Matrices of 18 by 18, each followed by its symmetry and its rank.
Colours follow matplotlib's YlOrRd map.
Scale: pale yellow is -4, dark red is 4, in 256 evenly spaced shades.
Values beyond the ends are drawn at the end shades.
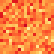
symmetric, full rank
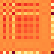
symmetric, rank one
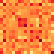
symmetric, rank three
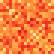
symmetric, full rank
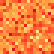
symmetric, full rank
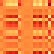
neither, rank one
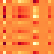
neither, rank one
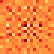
symmetric, rank three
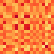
symmetric, rank two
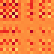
symmetric, rank two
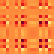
symmetric, rank one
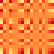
symmetric, rank one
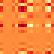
neither, rank one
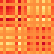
symmetric, rank one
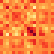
symmetric, rank three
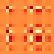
symmetric, rank one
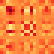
symmetric, rank two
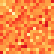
symmetric, full rank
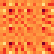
symmetric, rank two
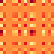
symmetric, rank one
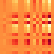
neither, rank one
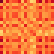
symmetric, rank two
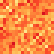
symmetric, full rank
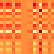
neither, rank one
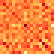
symmetric, rank three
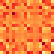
symmetric, rank three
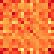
symmetric, rank three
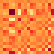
symmetric, rank two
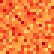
symmetric, full rank
